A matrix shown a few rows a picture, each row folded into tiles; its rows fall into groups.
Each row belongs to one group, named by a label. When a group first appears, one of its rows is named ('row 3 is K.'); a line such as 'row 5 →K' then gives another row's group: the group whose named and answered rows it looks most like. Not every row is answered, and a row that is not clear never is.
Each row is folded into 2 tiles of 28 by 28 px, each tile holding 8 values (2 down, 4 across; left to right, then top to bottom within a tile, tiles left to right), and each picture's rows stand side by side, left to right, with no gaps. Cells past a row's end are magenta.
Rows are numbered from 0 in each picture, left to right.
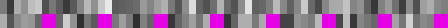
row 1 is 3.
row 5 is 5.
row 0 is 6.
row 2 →3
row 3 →5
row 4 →5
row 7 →6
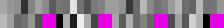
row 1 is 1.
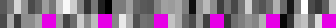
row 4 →5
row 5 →5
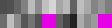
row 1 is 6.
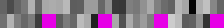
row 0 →3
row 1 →1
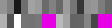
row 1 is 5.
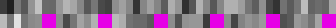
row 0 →6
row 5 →5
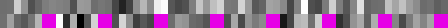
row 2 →3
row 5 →5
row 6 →5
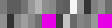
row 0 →6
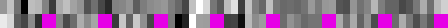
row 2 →1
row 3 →6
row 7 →3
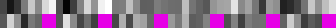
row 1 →3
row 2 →1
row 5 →3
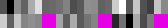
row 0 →6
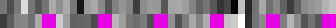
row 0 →5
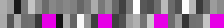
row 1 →1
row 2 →5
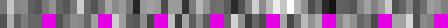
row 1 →5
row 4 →3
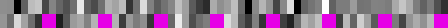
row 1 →5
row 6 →1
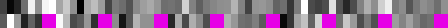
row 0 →3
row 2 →6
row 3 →1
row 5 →5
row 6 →3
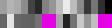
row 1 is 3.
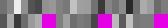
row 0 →1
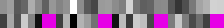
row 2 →1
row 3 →3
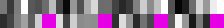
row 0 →5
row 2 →3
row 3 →3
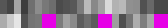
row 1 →3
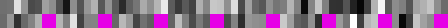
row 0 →1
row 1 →6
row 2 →3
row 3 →3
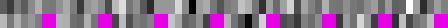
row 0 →6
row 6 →1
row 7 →1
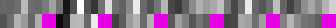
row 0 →5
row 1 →5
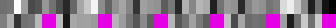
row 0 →1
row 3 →6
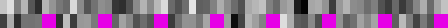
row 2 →3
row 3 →5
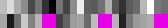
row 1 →5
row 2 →6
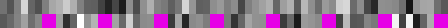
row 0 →5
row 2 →6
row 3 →1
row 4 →6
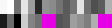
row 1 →5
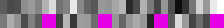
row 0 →3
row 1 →1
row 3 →3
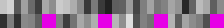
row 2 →6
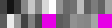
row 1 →5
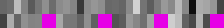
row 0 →1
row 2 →5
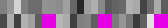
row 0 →1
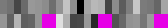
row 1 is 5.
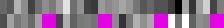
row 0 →1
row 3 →6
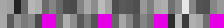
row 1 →3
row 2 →3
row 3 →1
